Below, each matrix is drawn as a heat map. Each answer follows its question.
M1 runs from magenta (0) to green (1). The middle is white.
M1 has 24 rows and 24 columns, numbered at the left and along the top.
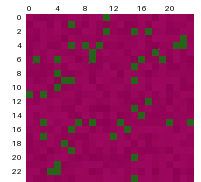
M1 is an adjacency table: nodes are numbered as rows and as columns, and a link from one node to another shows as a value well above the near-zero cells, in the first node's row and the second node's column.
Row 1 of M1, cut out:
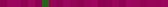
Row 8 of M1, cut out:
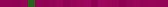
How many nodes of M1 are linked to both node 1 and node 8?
0
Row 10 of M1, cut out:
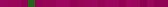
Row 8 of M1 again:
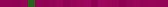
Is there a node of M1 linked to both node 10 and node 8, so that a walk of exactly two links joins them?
yes
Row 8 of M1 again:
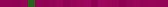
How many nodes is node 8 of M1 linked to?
1
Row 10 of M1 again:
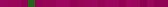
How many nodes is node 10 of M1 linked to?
1
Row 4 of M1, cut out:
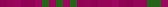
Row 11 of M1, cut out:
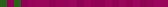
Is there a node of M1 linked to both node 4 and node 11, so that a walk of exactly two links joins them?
no
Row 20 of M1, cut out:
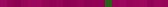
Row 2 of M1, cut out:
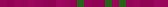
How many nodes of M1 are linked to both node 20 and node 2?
1
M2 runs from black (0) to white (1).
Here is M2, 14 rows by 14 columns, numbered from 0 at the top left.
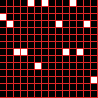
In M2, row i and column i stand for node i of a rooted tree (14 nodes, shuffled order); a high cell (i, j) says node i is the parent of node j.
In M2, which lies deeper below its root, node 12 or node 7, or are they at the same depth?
node 12
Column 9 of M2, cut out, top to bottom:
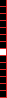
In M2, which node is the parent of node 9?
7
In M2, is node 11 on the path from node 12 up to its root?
no
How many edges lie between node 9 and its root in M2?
1
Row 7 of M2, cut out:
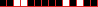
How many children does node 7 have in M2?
4
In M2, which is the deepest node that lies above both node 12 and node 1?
3
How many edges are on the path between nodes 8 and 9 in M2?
3
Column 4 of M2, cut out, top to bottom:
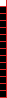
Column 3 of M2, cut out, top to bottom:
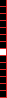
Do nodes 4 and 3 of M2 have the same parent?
no
